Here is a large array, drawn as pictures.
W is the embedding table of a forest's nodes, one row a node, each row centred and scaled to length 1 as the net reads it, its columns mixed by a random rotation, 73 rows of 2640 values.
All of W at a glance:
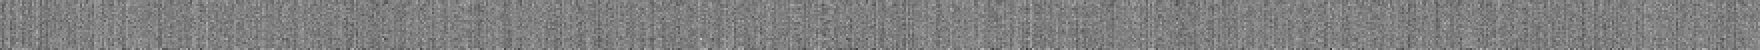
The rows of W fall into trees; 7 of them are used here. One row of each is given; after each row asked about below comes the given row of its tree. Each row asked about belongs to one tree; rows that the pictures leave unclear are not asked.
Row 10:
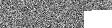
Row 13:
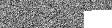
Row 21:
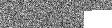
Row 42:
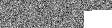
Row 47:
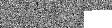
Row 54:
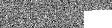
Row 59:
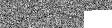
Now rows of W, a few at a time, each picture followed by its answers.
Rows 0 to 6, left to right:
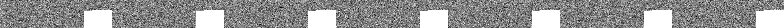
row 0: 59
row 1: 21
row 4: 47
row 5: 59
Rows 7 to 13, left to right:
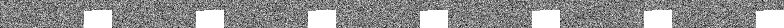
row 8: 47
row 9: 47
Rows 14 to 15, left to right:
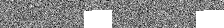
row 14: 54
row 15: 10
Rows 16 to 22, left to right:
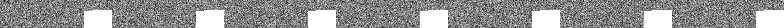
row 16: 54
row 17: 47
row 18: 13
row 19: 54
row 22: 10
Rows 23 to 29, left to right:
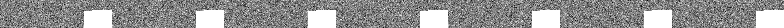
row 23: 47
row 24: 59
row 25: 21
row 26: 10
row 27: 42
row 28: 47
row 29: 47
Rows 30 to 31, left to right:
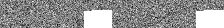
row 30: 10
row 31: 13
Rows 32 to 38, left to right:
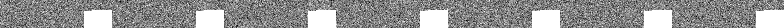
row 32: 10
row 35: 42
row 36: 59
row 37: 54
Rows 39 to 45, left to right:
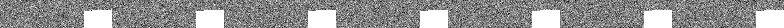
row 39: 42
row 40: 13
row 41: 47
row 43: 54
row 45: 54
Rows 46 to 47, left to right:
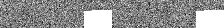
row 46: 10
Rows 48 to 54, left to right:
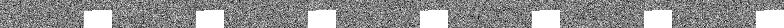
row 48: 21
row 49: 47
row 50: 54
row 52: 47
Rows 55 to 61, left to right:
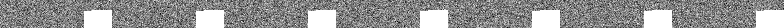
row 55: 10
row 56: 47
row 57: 59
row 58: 59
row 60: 54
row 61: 54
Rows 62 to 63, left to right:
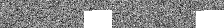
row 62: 59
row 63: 21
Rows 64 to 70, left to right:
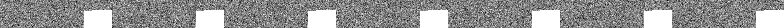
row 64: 54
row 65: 47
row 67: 54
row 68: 59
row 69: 54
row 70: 59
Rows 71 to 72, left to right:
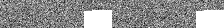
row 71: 10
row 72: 13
